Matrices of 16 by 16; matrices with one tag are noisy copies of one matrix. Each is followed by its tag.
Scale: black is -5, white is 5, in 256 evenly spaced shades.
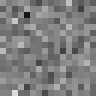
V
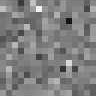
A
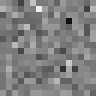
A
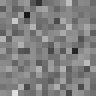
V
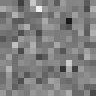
A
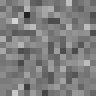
V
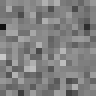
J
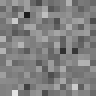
V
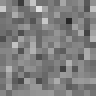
A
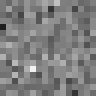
J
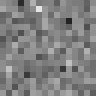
A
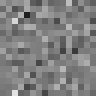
V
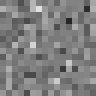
A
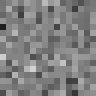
J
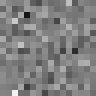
V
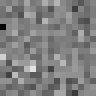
J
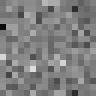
J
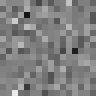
V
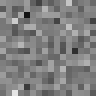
V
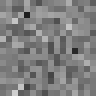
V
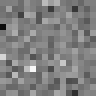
J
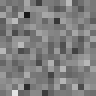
V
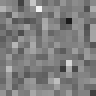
A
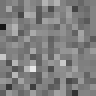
J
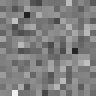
V
